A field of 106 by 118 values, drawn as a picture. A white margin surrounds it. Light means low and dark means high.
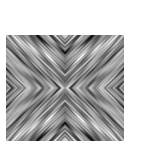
Seam: none. Mirror symmetry: left to right and top to bottom. Odd rows or columns: none. Slope: none.
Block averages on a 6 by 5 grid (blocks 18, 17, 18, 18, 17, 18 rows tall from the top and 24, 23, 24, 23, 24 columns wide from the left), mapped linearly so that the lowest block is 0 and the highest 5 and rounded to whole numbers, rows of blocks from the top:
03530 | 21212 | 24442 | 24442 | 21212 | 03530
